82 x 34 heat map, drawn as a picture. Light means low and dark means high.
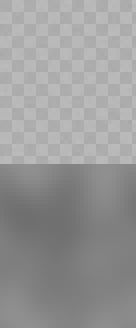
It is made of 2 by 1 panels. Panel 1,1: low, checkered, faint in contrast. Panel 2,1: middling, smooth, faint in contrast.
